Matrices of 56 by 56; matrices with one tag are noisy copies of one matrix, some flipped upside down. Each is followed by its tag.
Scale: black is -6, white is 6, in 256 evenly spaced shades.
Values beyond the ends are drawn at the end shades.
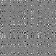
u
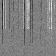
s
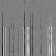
s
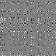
u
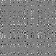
u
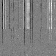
s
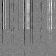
s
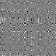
u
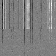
s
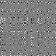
u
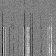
s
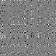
u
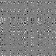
u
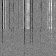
s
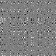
u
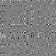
u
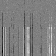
s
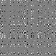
u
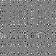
u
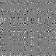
u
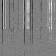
s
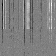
s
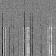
s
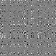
u
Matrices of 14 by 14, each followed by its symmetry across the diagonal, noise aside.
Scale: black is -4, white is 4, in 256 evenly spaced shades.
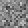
symmetric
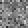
antisymmetric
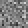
antisymmetric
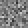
antisymmetric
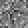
symmetric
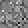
symmetric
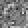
symmetric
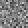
antisymmetric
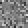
antisymmetric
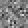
antisymmetric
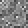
symmetric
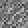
symmetric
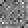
symmetric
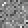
symmetric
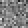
antisymmetric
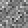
symmetric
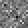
symmetric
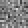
antisymmetric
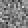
antisymmetric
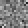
antisymmetric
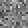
antisymmetric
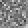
symmetric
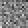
antisymmetric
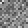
symmetric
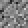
symmetric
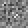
symmetric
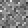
symmetric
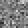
antisymmetric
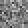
antisymmetric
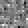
antisymmetric
